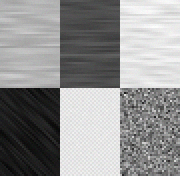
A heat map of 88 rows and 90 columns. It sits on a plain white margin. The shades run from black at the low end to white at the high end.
The table splits into 2 rows of 3 panels. Panel 1,1: high, streaked across, faint in contrast. Panel 1,2: low, streaked across, faint in contrast. Panel 1,3: very high, streaked across, faint in contrast. Panel 2,1: very low, slanting down to the right, faint in contrast. Panel 2,2: very high, checkered, faint in contrast. Panel 2,3: middling, fine-grained, strong in contrast.
